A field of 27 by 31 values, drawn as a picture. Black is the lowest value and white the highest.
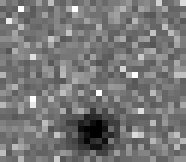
No row or column stands out. There are no regular stripes. A single dip lies in the bottom middle. The distribution is heavy-tailed on both sides. The ninth with the lowest average is the bottom middle.
